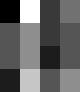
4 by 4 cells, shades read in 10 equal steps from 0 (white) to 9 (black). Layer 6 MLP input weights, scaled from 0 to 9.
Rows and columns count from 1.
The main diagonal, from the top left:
9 4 8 4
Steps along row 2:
down up down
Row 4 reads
8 2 6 4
